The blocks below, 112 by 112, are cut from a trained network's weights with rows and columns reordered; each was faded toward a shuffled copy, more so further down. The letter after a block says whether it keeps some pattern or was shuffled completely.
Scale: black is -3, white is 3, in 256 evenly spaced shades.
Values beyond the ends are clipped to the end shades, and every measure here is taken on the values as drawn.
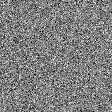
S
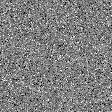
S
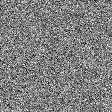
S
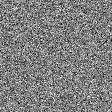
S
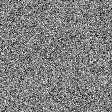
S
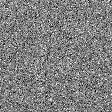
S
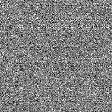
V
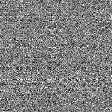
V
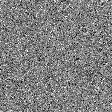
S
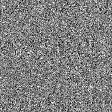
V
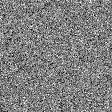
S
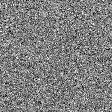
S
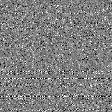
V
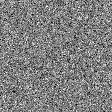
S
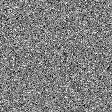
S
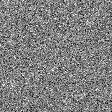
S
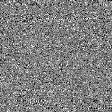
V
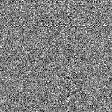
V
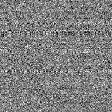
V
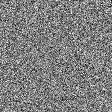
S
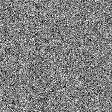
V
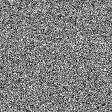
S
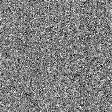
V
